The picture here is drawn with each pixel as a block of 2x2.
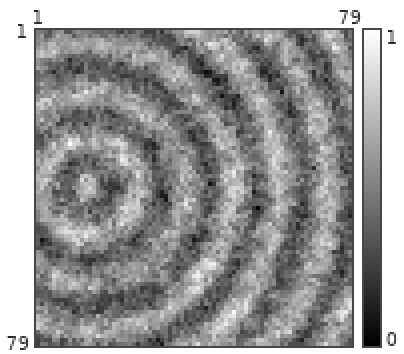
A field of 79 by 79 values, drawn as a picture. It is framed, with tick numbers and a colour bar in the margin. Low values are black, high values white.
Odd rows or columns: none. Average level on the scale: 50%. Rings: centred on the middle left. Grain: blotchy. Seam: none.
